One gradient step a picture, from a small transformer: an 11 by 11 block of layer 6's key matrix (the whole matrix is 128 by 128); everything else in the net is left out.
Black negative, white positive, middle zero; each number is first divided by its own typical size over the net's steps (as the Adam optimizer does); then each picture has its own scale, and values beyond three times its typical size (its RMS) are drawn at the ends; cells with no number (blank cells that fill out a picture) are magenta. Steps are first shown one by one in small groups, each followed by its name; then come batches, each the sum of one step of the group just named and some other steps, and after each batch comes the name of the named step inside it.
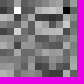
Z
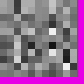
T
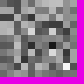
T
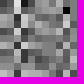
Z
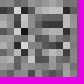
T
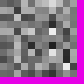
T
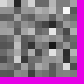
T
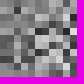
T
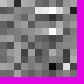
T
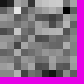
Z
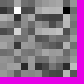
Z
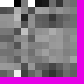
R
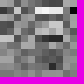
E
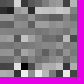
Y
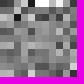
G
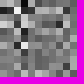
R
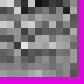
R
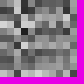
Y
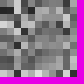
Y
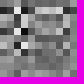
E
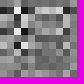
E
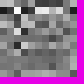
E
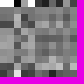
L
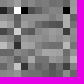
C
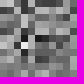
L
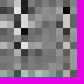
C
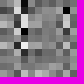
L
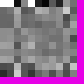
L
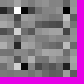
C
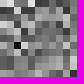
L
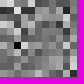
L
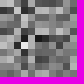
L
